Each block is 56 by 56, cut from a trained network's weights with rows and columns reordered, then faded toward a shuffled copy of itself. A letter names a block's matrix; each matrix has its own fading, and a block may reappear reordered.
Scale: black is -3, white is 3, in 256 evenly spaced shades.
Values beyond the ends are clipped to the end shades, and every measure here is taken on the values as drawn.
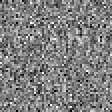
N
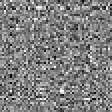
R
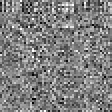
R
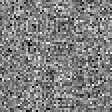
N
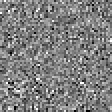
N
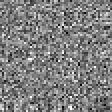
N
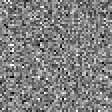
N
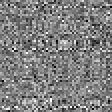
R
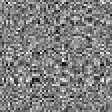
R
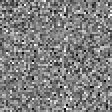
N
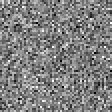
N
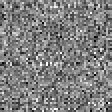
R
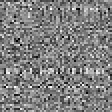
R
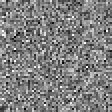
N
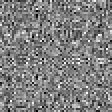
R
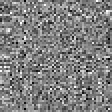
R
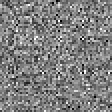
N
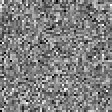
N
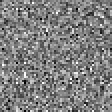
N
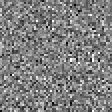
N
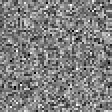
N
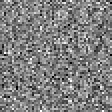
N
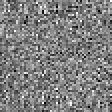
N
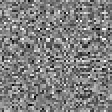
R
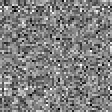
R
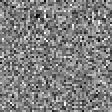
N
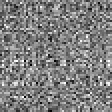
R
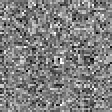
N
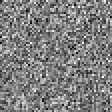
N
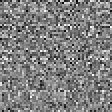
R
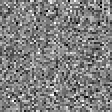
N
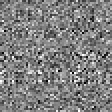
R
